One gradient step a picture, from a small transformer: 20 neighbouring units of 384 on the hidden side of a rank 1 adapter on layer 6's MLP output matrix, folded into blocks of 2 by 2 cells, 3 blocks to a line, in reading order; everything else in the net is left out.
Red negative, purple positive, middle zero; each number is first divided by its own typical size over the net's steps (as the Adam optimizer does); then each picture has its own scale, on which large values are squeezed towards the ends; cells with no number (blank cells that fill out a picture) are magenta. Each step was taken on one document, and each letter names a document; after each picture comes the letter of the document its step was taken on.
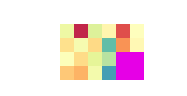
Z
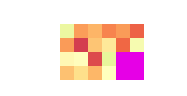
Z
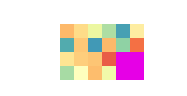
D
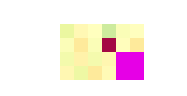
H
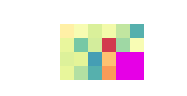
Z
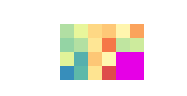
D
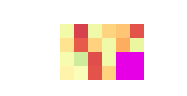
Z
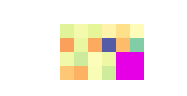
H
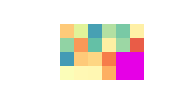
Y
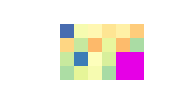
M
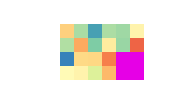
Y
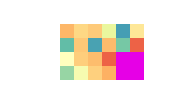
D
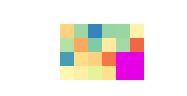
Y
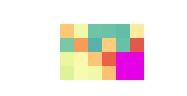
Y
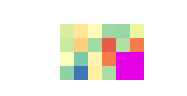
M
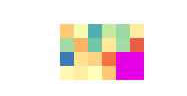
Y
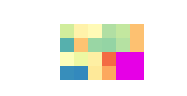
M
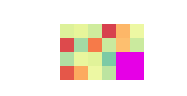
M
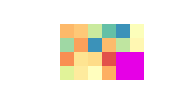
D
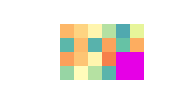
D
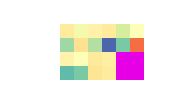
H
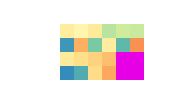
M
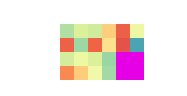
H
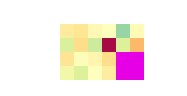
H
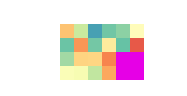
Y
